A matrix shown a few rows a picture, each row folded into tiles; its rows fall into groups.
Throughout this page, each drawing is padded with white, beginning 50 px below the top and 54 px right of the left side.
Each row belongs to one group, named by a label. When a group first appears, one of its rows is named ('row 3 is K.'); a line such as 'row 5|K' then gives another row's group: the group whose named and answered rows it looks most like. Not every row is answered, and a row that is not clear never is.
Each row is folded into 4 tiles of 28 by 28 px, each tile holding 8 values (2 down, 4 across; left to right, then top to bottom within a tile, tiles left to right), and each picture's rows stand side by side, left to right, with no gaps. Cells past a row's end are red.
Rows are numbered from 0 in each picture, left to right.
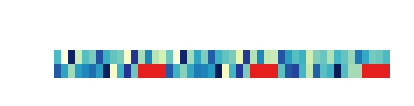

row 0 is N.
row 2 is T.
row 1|N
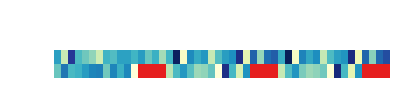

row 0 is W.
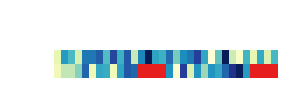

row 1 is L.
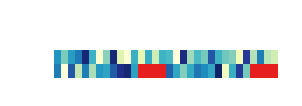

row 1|N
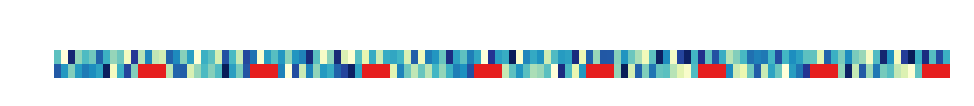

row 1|T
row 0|N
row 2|L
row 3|T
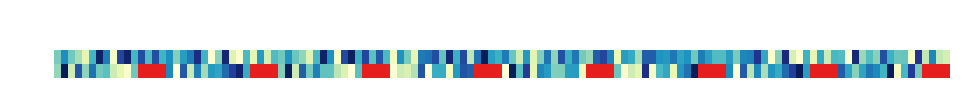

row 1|L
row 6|L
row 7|N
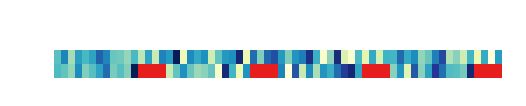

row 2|L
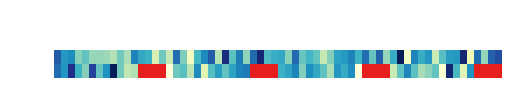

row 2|W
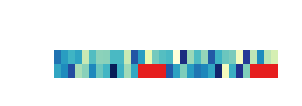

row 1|N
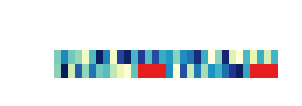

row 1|L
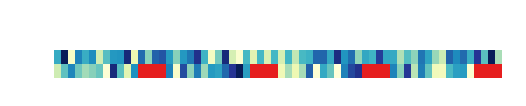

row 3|W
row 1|L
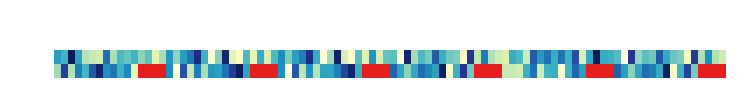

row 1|L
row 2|L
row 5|N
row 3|N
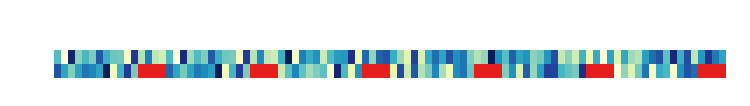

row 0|N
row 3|T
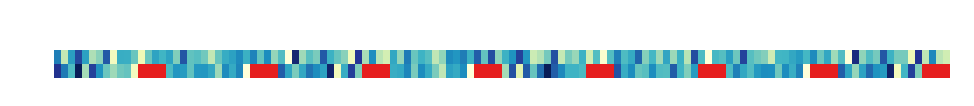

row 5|T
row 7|N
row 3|W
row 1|W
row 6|W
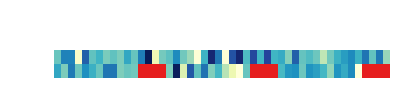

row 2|W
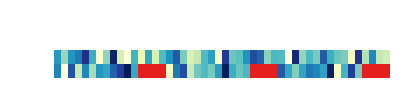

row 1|T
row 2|N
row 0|L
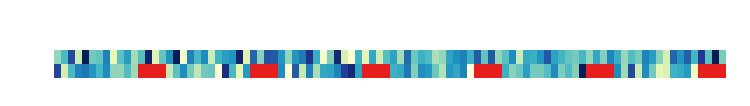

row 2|L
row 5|W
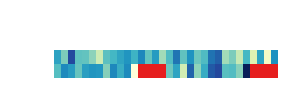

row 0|W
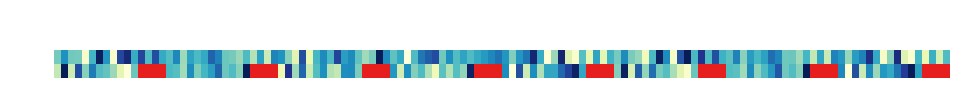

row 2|T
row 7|L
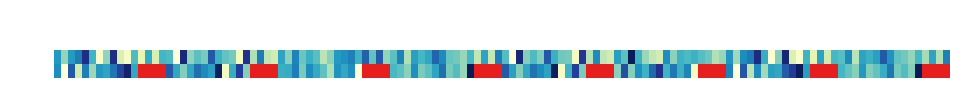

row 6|L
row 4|N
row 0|L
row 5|W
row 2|W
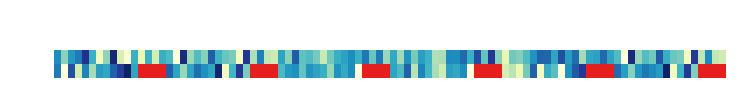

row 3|W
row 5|N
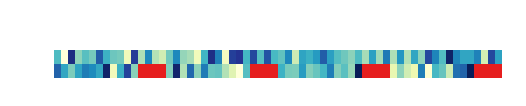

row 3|T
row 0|N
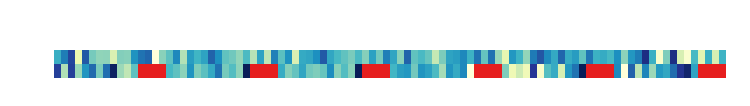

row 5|L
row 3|W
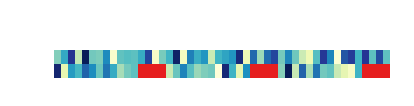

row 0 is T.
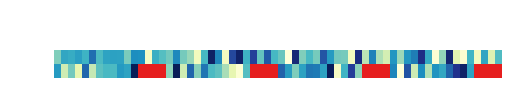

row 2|N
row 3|L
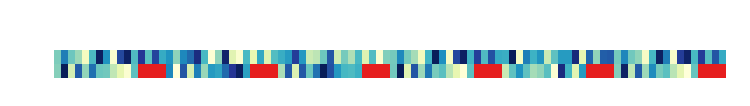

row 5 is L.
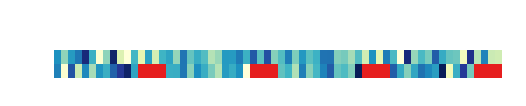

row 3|N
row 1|W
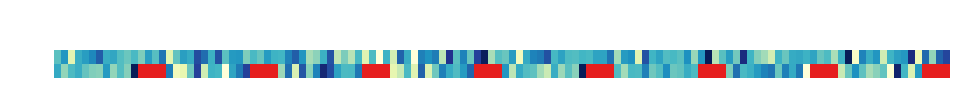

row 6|W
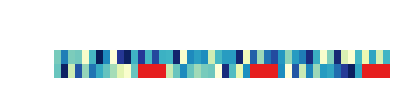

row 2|L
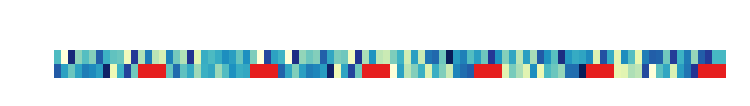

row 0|N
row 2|N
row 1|T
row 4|T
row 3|T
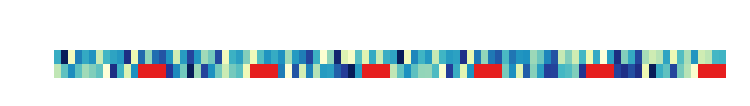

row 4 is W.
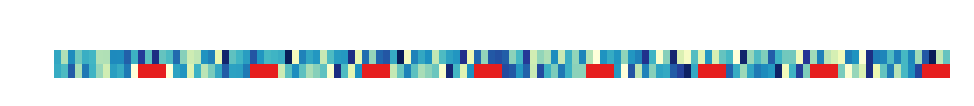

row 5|L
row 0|W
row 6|N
